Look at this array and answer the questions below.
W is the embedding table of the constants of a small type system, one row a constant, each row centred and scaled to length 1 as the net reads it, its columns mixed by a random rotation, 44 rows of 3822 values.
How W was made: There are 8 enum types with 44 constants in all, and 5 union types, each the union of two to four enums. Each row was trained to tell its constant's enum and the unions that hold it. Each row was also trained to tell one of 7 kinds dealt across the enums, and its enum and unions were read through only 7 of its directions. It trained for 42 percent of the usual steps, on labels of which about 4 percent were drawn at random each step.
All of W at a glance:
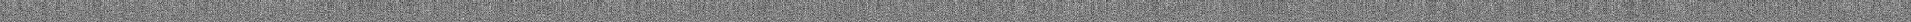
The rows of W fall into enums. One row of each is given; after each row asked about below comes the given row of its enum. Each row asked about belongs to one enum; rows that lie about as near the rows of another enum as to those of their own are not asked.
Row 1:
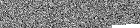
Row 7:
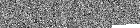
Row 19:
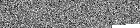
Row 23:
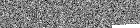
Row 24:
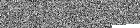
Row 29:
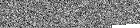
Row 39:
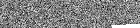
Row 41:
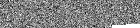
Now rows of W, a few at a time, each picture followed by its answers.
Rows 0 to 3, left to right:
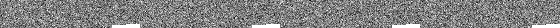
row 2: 24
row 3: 1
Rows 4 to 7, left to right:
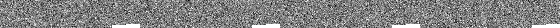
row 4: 29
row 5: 19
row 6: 19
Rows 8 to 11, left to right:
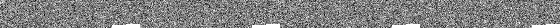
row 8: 24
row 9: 29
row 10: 24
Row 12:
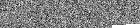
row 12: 7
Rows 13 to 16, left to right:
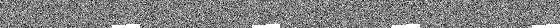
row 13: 1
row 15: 7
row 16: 1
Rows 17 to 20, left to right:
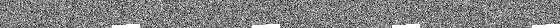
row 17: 7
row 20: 1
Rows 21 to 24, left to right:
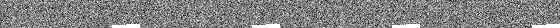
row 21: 1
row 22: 7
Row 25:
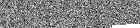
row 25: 29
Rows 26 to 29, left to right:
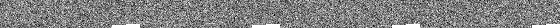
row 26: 7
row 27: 1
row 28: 19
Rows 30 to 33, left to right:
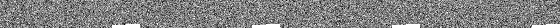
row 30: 19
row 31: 39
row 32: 39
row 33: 41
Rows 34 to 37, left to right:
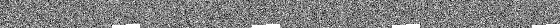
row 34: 19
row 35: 7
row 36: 23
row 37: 24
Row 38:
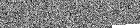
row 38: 24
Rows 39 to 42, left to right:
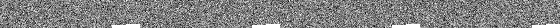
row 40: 19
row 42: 29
